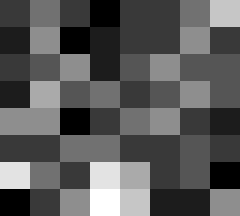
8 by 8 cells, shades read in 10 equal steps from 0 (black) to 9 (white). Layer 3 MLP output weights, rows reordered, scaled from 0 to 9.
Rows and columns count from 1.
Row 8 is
0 2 5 9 7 1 1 5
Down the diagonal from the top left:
2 5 5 4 4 2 3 5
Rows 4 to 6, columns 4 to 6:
4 2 3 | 2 4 5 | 4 2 2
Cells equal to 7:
2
